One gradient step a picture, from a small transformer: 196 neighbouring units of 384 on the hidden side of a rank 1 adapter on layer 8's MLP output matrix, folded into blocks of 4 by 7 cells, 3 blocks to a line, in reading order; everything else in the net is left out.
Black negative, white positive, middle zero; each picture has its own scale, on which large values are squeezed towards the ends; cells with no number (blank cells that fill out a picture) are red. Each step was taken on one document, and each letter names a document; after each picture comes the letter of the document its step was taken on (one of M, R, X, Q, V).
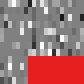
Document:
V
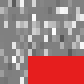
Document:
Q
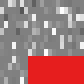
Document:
Q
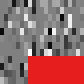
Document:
V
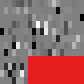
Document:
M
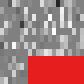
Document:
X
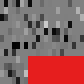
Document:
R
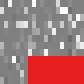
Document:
Q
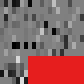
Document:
R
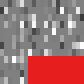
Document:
Q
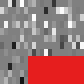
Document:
Q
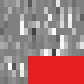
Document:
X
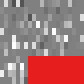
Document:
M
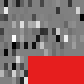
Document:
R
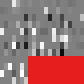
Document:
M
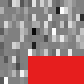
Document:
X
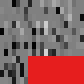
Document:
M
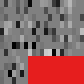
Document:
M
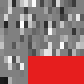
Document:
X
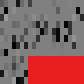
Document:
R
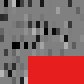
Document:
R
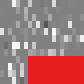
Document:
M
